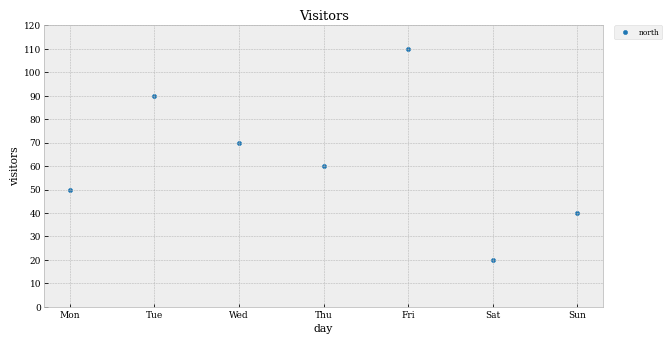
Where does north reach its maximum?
Fri
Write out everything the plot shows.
Title: Visitors
x-axis: day, ticks Mon Tue Wed Thu Fri Sat Sun
y-axis: visitors, ticks 0 10 20 30 40 50 60 70 80 90 100 110 120
Legend: north
Values:
north: 50 90 70 60 110 20 40
